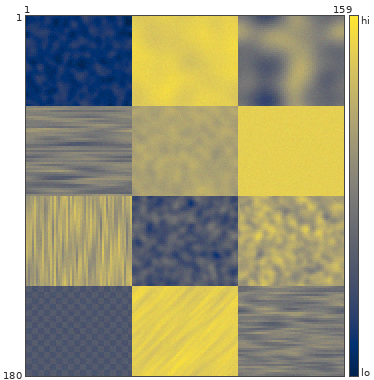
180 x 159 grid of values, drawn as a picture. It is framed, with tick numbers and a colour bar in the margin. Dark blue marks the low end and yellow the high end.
The table splits into 4 rows of 3 panels. Panel 1,1: very low, blotchy, faint in contrast. Panel 1,2: very high, smooth, faint in contrast. Panel 1,3: middling, smooth, strong in contrast. Panel 2,1: middling, streaked across. Panel 2,2: high, blotchy, faint in contrast. Panel 2,3: very high, flat. Panel 3,1: high, streaked downward. Panel 3,2: low, blotchy. Panel 3,3: high, blotchy. Panel 4,1: low, checkered, faint in contrast. Panel 4,2: very high, slanting up to the right, faint in contrast. Panel 4,3: middling, streaked across.
